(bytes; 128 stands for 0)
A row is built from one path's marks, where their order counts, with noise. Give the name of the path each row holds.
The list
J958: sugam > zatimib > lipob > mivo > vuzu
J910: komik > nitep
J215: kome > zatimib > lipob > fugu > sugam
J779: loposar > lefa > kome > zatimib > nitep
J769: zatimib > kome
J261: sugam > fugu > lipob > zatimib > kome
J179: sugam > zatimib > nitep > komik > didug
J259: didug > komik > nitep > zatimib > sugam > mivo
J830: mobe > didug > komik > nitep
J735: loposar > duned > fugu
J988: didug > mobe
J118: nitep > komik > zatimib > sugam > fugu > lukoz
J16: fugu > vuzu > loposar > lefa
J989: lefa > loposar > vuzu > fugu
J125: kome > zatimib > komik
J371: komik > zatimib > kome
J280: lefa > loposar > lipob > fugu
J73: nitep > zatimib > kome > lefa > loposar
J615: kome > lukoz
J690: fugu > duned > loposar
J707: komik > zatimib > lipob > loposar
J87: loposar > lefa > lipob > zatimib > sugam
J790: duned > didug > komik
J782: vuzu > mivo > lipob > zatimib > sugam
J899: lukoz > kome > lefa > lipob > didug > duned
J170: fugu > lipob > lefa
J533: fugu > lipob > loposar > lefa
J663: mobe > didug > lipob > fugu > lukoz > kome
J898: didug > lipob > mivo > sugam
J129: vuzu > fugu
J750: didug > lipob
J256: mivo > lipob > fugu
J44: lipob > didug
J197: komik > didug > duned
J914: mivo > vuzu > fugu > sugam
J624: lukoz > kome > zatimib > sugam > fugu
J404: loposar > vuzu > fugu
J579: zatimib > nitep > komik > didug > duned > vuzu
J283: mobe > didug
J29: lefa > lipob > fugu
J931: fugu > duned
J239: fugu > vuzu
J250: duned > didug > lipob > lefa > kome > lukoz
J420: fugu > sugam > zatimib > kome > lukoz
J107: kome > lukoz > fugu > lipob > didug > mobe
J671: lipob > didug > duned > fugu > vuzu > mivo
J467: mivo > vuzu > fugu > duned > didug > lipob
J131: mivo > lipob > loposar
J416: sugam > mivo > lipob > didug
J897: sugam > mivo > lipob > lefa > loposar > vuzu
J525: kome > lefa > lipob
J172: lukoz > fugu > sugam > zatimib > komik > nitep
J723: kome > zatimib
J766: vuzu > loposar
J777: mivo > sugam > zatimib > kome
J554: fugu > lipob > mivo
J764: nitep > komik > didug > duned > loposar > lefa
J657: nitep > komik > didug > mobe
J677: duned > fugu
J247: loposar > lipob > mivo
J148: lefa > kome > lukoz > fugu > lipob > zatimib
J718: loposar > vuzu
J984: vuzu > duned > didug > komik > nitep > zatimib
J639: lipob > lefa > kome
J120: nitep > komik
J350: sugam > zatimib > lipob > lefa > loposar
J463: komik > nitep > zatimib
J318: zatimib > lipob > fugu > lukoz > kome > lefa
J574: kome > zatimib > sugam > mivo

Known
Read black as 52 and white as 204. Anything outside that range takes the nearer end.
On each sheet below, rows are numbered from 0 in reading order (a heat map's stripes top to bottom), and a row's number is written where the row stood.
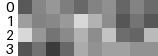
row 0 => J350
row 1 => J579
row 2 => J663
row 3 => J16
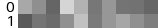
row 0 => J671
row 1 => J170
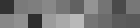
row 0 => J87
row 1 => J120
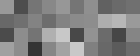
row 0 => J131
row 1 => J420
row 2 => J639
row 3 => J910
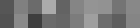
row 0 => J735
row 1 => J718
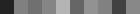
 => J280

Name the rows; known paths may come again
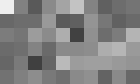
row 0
J259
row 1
J247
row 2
J215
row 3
J420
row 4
J239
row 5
J958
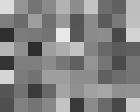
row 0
J663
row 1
J574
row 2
J148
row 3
J657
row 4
J87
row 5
J898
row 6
J16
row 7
J525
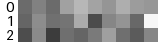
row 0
J931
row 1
J615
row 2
J718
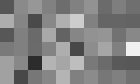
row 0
J350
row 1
J463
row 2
J735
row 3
J107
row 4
J764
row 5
J256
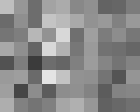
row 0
J750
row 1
J677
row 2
J318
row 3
J671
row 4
J404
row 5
J250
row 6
J777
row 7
J707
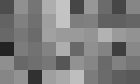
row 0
J639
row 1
J73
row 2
J690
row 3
J280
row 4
J416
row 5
J120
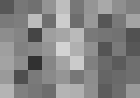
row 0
J170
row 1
J769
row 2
J118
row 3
J579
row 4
J910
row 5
J131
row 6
J371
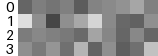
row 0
J261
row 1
J197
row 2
J179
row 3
J125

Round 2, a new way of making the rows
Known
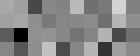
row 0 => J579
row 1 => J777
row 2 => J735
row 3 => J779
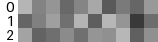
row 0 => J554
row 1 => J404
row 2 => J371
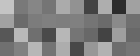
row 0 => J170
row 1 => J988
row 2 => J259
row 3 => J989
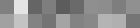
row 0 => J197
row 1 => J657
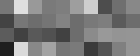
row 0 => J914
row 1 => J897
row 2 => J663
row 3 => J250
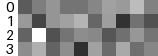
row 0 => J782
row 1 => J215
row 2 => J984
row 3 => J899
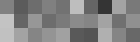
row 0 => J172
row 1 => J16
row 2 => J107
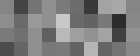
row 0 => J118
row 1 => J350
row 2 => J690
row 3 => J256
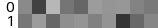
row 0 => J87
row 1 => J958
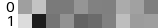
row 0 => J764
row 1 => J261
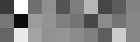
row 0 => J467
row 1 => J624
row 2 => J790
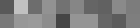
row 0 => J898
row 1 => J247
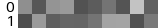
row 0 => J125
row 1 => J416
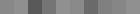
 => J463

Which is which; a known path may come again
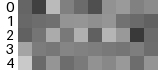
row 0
J280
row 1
J718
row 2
J404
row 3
J988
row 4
J16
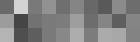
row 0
J898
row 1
J239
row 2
J769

